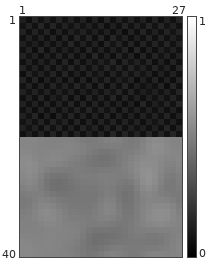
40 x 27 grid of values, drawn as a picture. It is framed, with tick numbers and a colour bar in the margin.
The table splits into 2 rows of 1 panel. Panel 1,1: very low, checkered, faint in contrast. Panel 2,1: middling, blotchy, faint in contrast.
